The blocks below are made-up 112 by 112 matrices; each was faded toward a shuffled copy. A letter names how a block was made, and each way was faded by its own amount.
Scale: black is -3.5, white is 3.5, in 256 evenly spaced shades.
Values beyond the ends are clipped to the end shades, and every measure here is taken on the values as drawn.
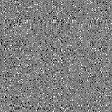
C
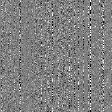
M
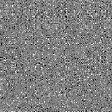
C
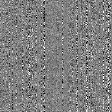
M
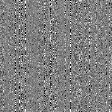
M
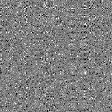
C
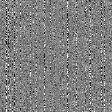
M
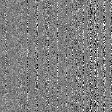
M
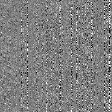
M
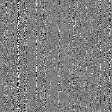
M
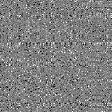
C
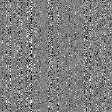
M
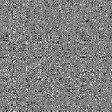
C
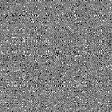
C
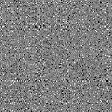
C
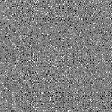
C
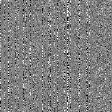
M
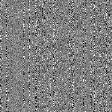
M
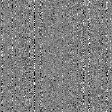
M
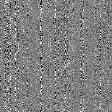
M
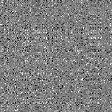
C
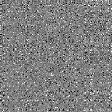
C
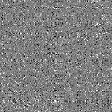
C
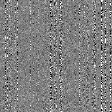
M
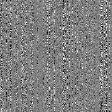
M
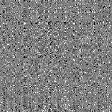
C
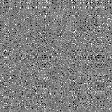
C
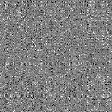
C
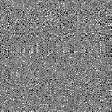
C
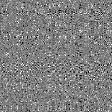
C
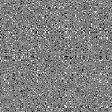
C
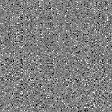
C
